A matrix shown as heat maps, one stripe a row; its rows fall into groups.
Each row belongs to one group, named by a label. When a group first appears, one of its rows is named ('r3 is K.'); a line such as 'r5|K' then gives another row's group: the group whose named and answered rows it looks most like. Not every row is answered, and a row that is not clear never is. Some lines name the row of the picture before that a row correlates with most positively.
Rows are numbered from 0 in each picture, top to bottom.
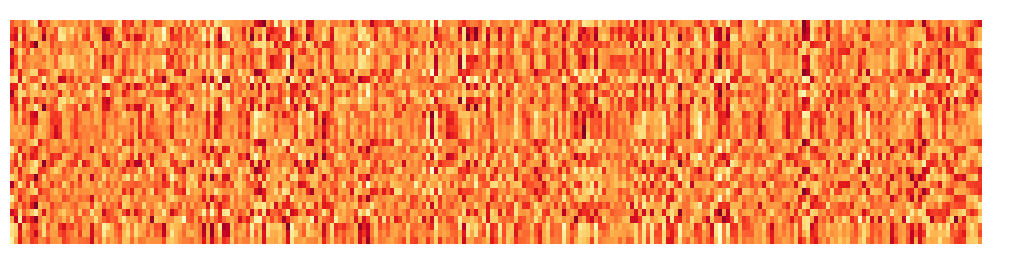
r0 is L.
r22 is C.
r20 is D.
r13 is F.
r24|L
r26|F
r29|C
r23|D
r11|D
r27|D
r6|D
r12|D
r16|F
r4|D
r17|L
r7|L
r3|F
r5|D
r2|D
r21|L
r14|F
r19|F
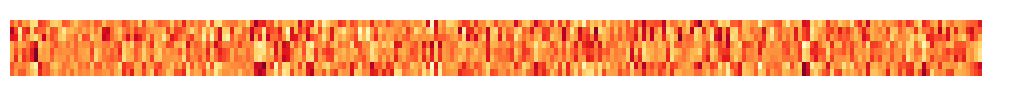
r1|D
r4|F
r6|L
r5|F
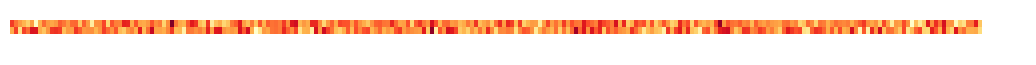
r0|D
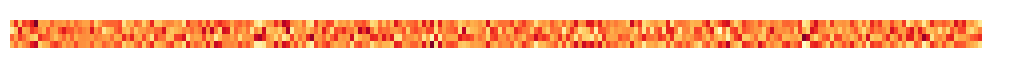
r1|C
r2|L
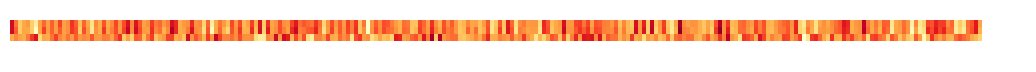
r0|D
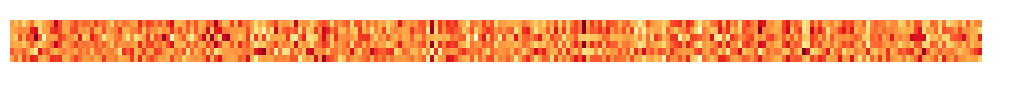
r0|F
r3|F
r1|F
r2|C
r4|L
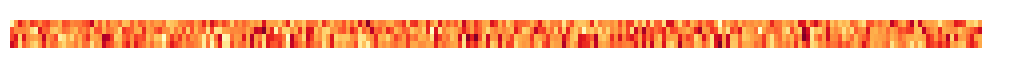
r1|L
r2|D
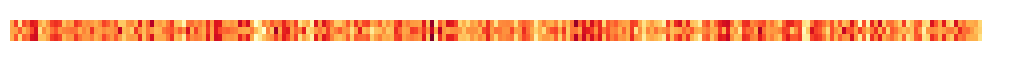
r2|F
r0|F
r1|F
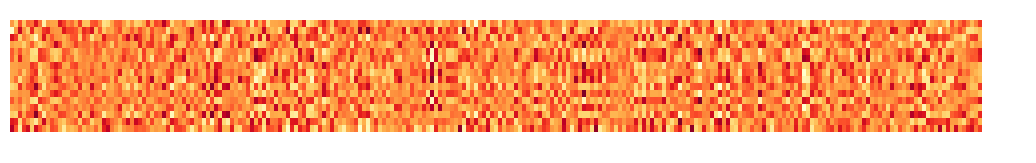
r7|F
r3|F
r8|F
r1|C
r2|D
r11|L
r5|L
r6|F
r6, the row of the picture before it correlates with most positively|2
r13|C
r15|D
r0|C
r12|F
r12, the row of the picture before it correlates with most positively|1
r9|C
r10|F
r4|L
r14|D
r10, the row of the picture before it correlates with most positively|2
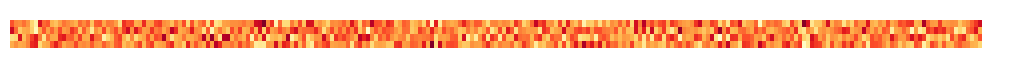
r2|C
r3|F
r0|L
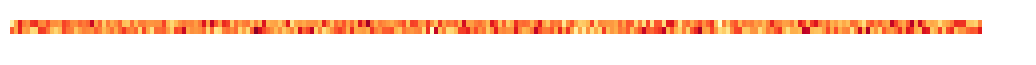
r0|C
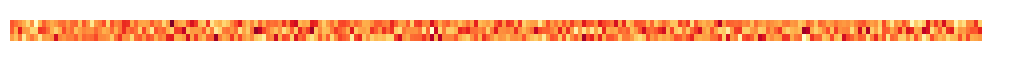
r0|D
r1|L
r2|F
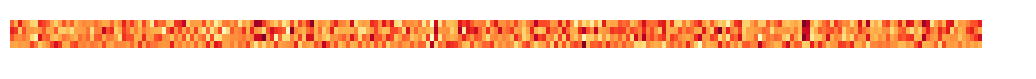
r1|D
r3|F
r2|L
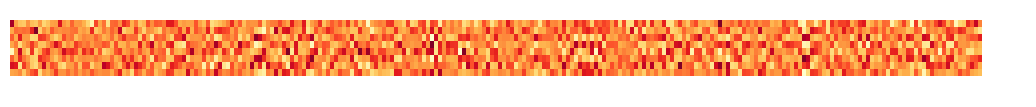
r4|C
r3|F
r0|D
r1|F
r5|L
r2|L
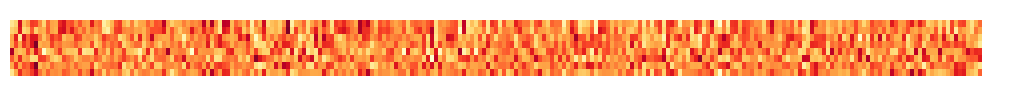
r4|D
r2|F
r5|L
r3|F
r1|C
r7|C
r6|F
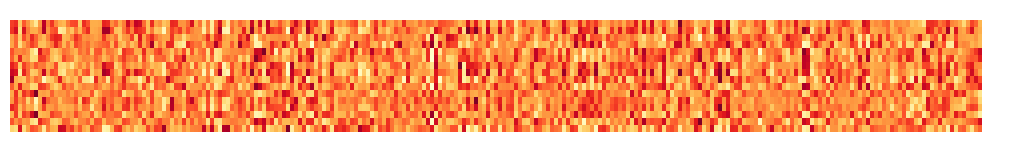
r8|D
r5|L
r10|F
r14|L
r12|D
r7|D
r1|D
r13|F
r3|F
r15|C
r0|D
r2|F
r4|L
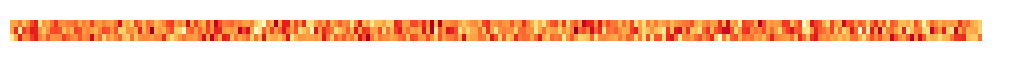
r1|F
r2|C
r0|F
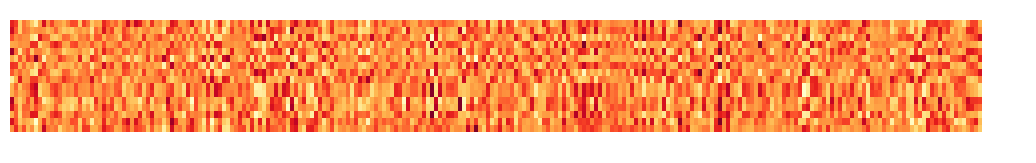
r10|F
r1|D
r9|F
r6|D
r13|F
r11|D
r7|L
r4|D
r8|C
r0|D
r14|D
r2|L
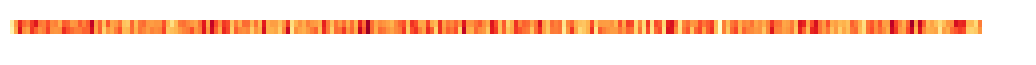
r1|C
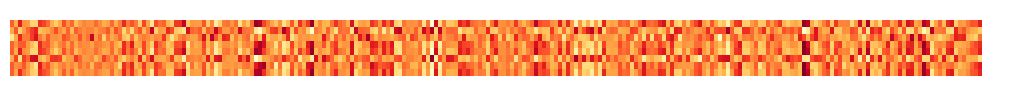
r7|L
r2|C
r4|L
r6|L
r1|F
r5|F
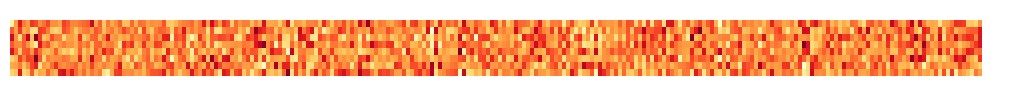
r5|C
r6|F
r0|C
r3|L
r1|L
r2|D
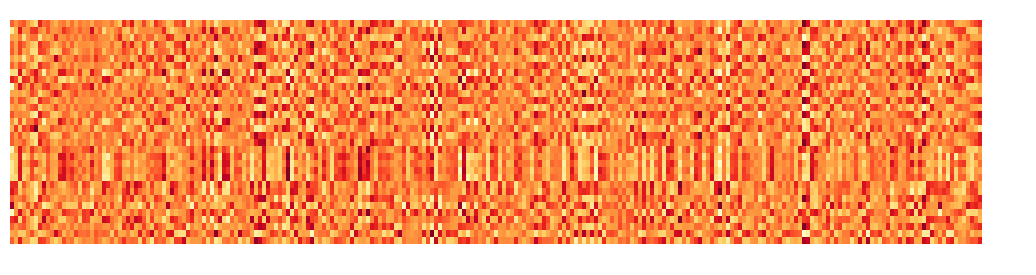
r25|L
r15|F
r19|C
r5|F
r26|D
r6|L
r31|L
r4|L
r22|C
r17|L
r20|C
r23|D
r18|C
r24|D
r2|F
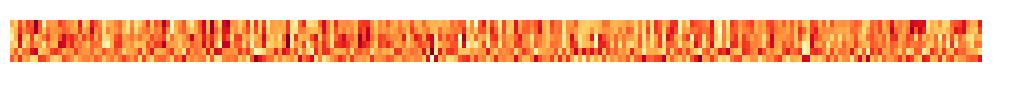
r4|F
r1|C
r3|C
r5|L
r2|C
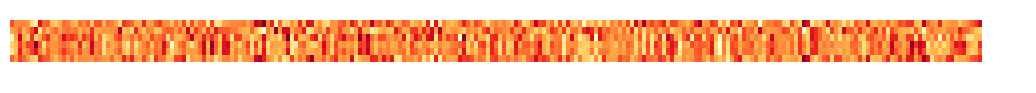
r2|C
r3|C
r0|L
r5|L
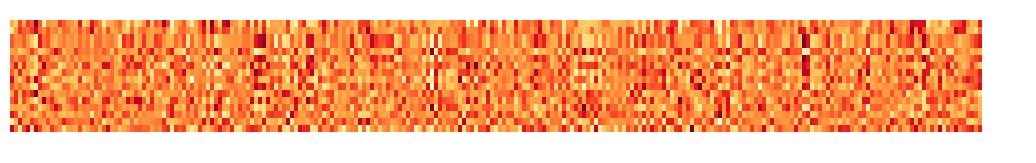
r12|F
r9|L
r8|D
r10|F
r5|L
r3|L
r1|C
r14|C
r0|C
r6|D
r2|L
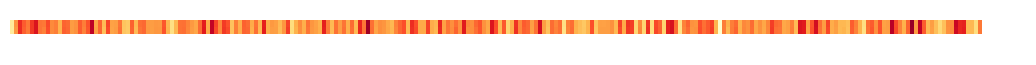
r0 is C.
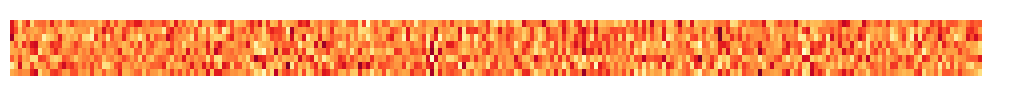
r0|D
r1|D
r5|L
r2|D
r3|F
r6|C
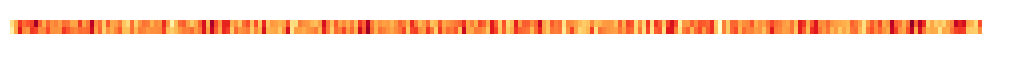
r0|C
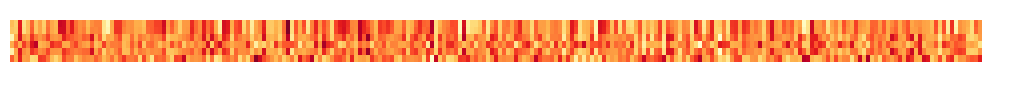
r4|C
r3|F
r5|L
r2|C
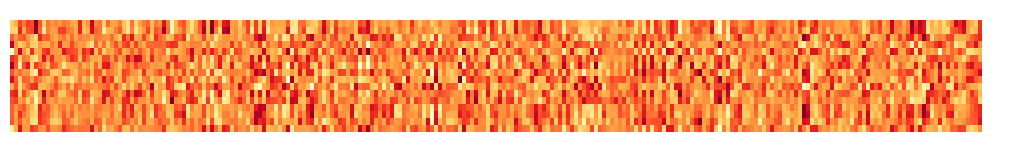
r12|L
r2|L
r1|C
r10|D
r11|D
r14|L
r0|C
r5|D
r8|D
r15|C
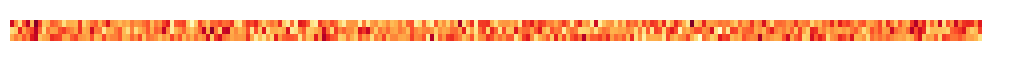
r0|D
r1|C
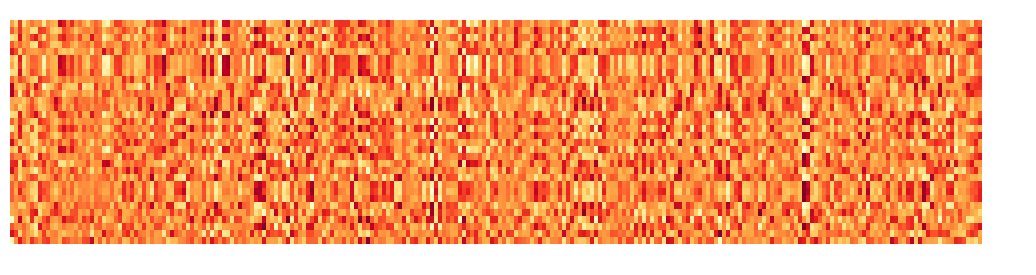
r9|D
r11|F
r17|D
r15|C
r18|C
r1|L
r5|C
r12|F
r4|D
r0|C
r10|D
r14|L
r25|L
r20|D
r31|C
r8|L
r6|C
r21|D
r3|L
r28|C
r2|C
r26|F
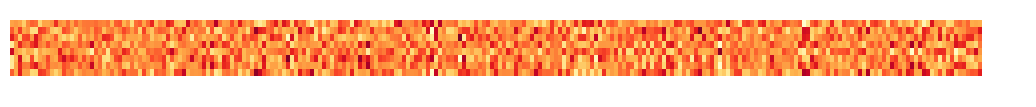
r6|C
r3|C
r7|L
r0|F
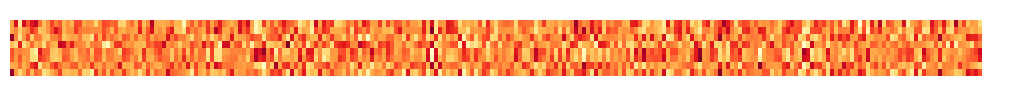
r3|C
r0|F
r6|F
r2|D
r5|L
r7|D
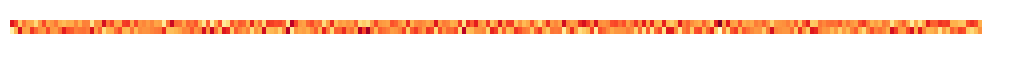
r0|D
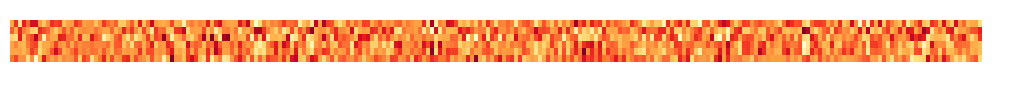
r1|L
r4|F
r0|F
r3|F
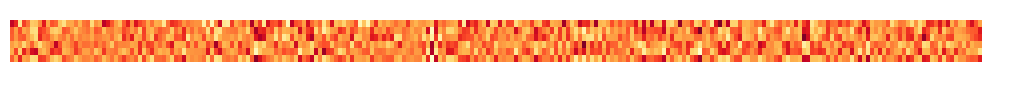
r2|L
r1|L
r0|D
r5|L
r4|F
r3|F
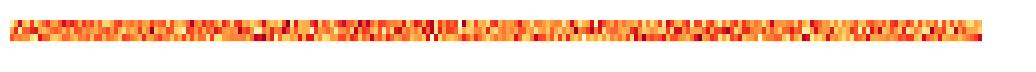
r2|L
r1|F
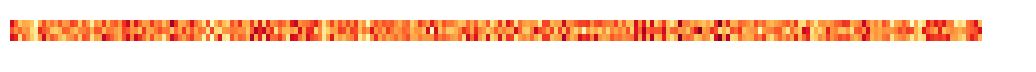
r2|D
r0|D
